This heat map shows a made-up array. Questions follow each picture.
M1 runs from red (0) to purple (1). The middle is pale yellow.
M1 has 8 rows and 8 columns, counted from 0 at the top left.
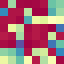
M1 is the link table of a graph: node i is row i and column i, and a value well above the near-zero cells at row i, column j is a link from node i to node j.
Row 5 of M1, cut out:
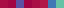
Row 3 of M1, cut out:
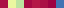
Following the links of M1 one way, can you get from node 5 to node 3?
yes
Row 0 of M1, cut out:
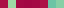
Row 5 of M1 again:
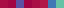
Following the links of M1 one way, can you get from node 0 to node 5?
yes
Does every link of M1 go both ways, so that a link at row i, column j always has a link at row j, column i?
yes
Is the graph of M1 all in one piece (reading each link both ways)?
yes
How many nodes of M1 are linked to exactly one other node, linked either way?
0
